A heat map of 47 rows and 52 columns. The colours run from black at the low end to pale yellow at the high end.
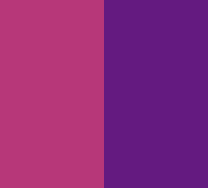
The table splits into one row of 2 panels. Panel 1,1: middling, flat. Panel 1,2: low, flat.
